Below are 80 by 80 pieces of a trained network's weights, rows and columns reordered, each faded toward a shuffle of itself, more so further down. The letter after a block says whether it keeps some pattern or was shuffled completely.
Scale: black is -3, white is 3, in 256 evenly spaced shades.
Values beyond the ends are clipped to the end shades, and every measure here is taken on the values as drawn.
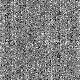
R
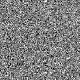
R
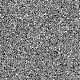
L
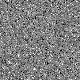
L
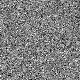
L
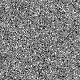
L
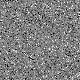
L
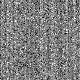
R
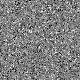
L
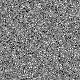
L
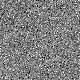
L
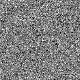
R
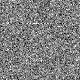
R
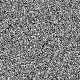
L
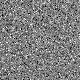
L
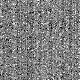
R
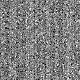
R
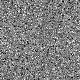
L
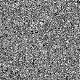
R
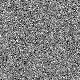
L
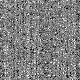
R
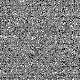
R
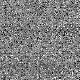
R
